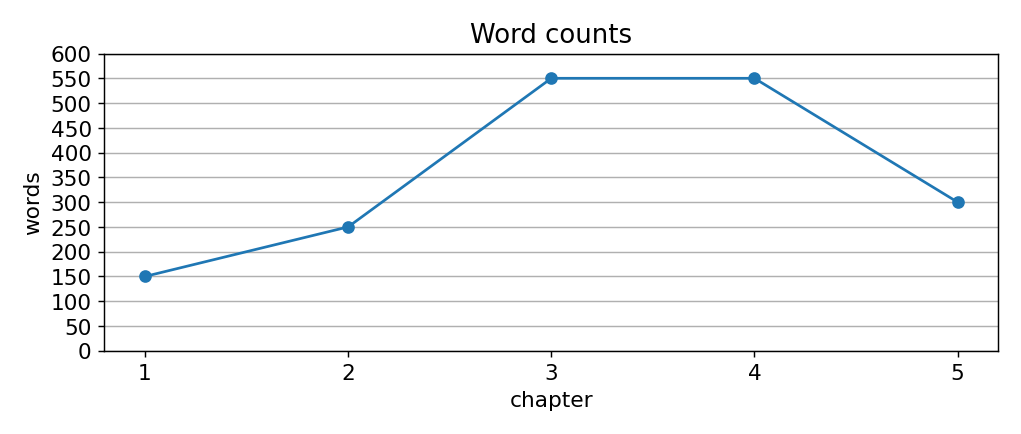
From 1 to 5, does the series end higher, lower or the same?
higher
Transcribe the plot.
Title: Word counts
x-axis: chapter, ticks 1 2 3 4 5
y-axis: words, ticks 0 50 100 150 200 250 300 350 400 450 500 550 600
Values:
150 250 550 550 300
